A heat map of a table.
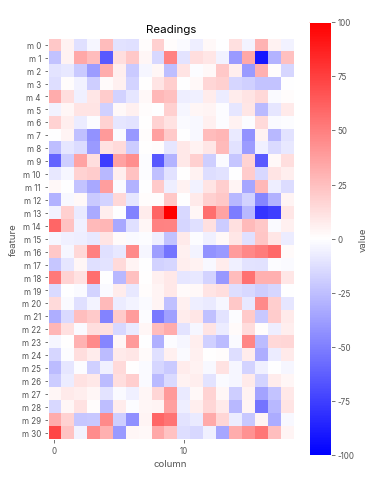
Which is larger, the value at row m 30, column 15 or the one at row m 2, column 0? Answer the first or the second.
the first
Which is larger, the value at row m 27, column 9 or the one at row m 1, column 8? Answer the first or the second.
the first
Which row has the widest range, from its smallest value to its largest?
m 13
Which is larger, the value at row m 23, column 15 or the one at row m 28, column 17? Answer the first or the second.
the first
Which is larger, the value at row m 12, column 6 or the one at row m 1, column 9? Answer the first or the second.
the second
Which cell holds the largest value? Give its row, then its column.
m 13, 9
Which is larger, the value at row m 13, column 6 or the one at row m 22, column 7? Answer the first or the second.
the second
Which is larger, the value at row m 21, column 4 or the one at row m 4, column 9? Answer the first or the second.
the second
